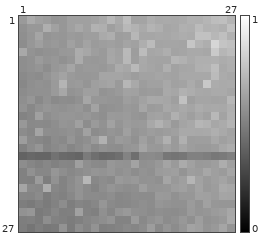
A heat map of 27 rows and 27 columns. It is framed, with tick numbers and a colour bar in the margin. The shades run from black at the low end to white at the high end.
Slope: up to the top right. Odd lines: row 18. Ninth with the highest average: top right.
